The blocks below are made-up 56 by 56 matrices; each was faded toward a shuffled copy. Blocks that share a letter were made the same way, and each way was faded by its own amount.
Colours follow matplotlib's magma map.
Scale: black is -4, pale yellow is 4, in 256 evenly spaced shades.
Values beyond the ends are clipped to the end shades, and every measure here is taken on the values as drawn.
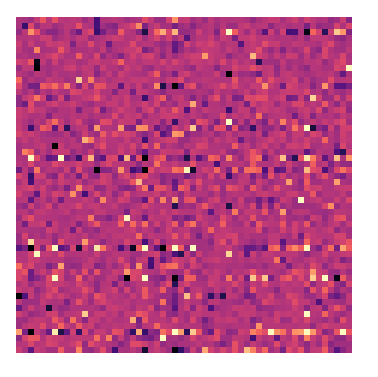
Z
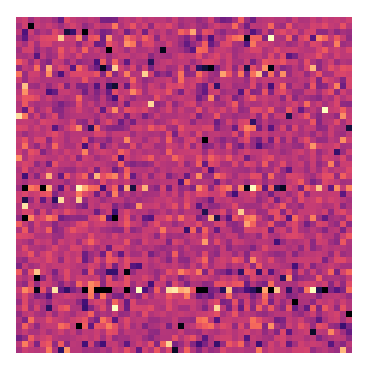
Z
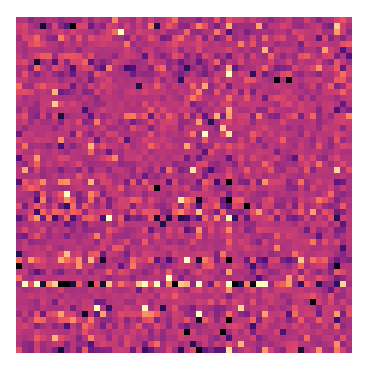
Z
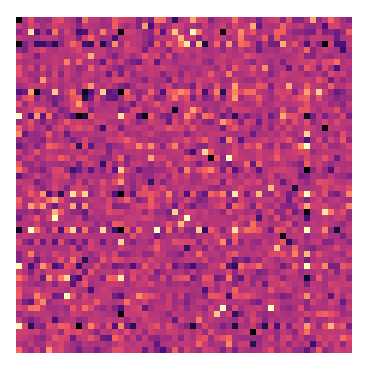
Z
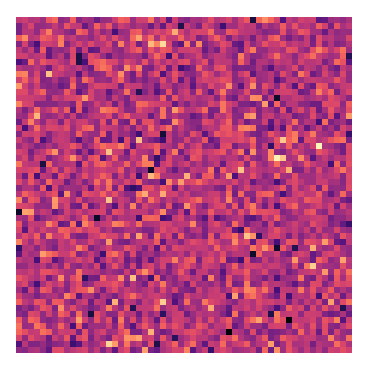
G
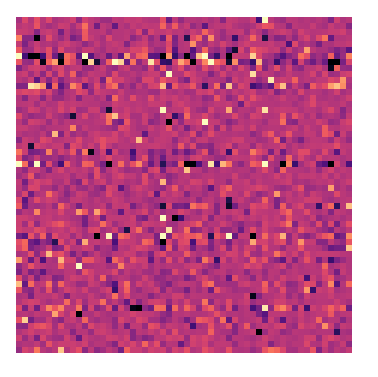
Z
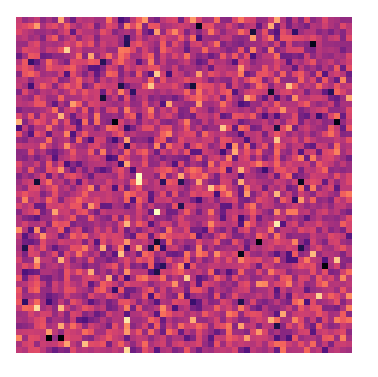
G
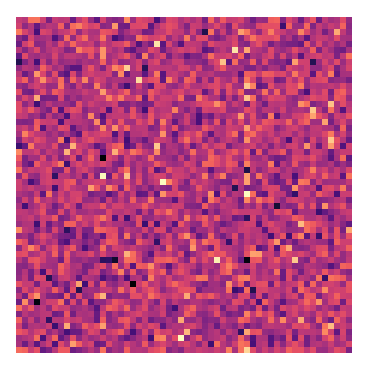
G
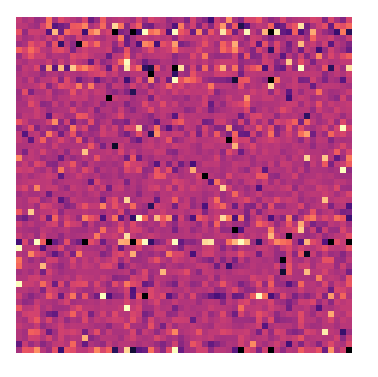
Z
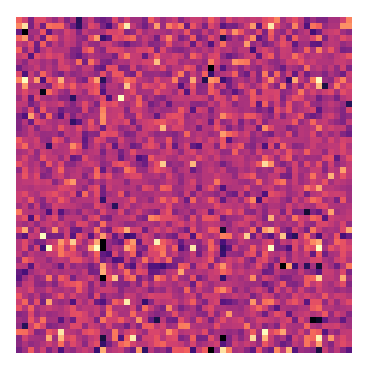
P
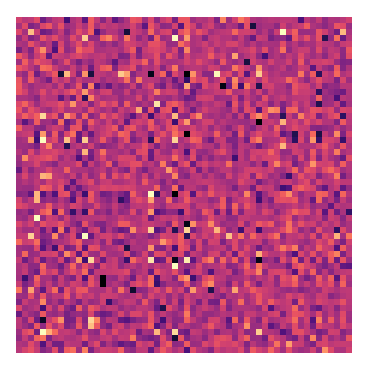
P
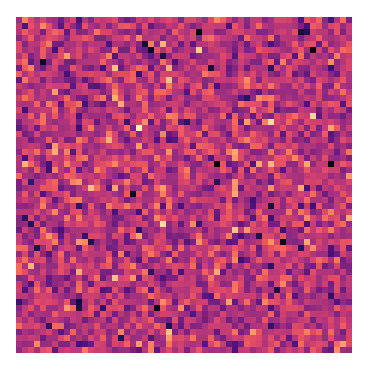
G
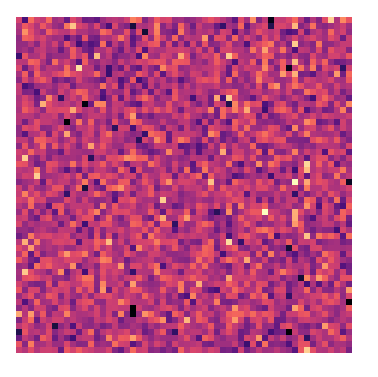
G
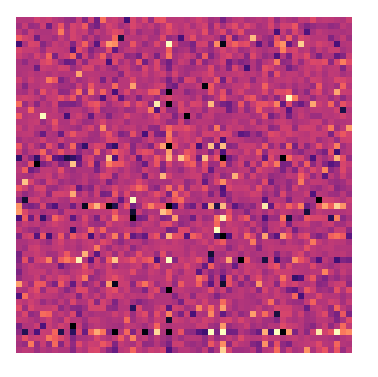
Z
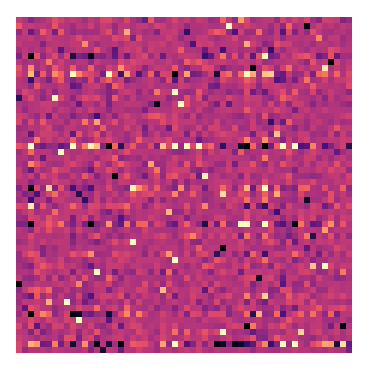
Z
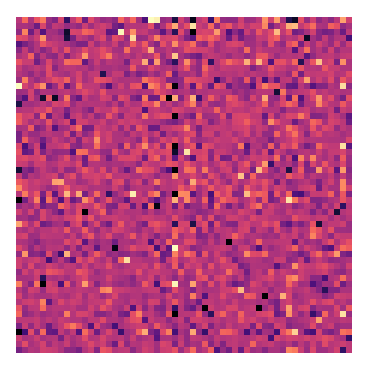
Z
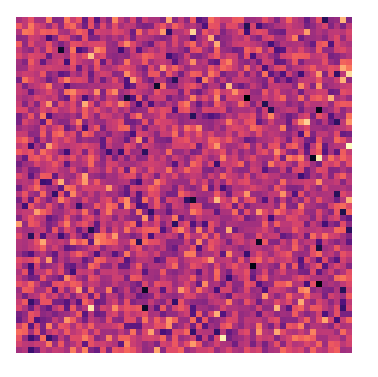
G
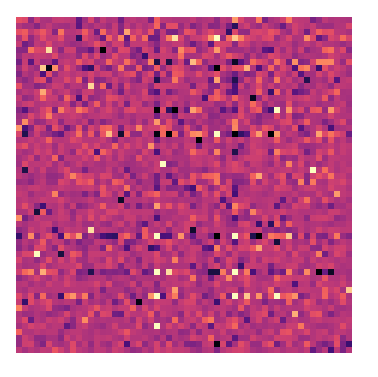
Z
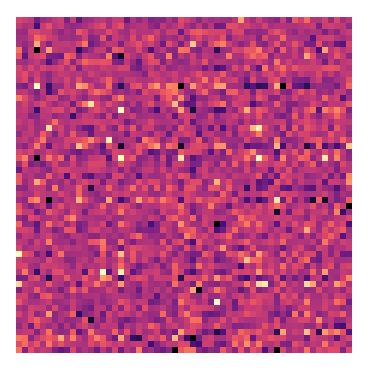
P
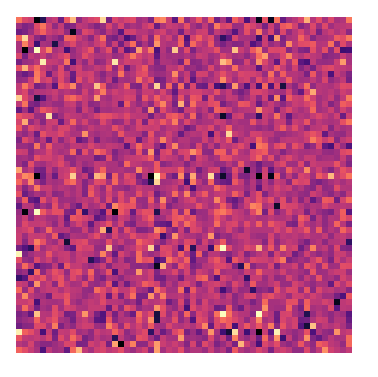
P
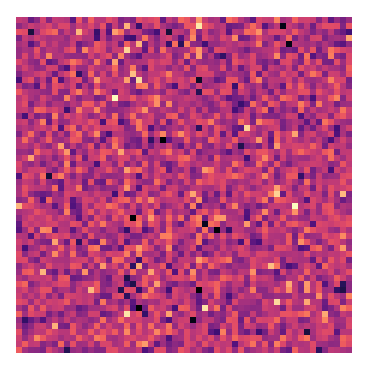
G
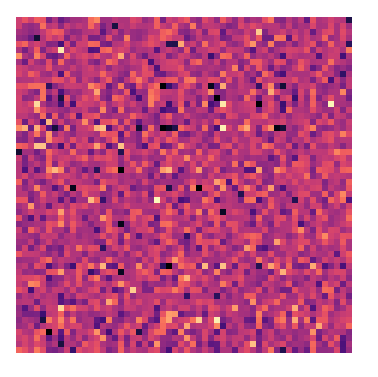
P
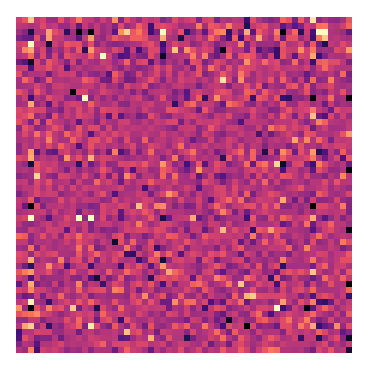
P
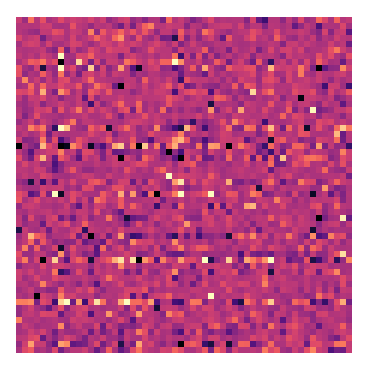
Z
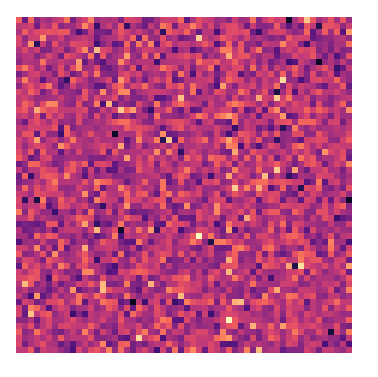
G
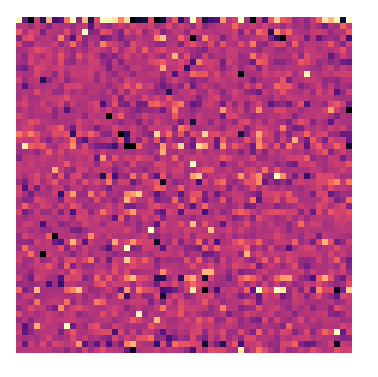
Z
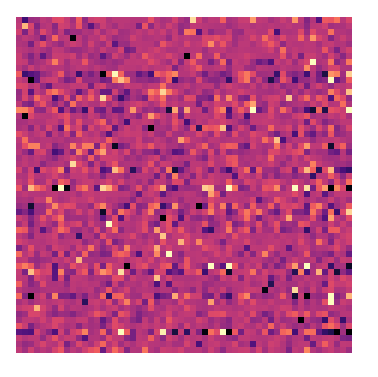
Z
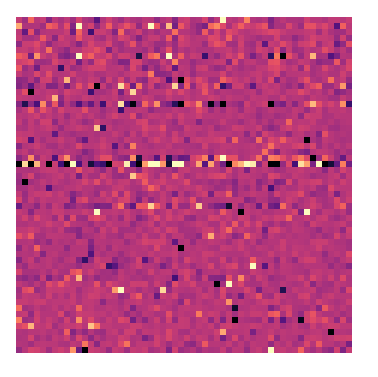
Z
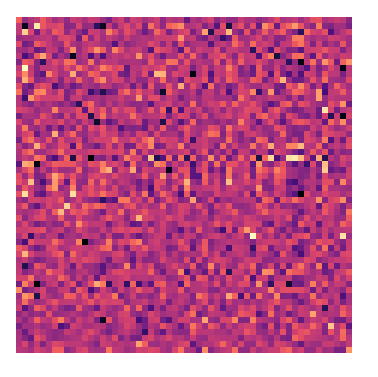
P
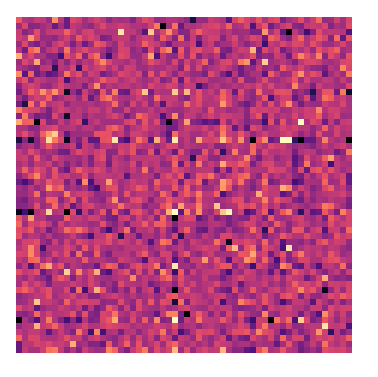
P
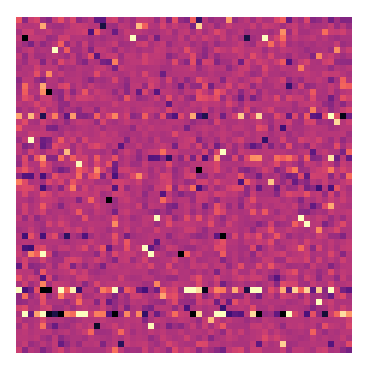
Z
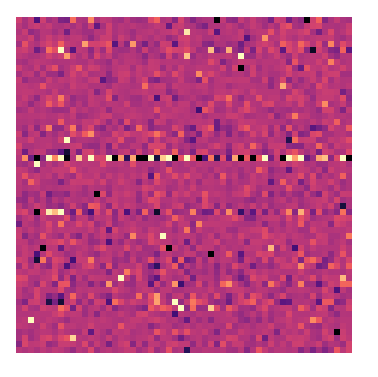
Z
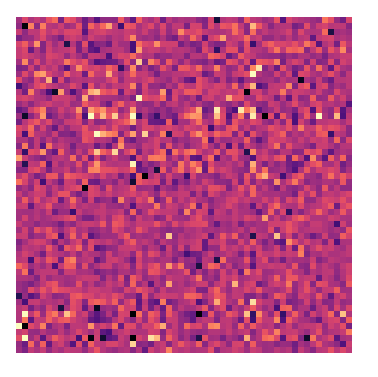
P
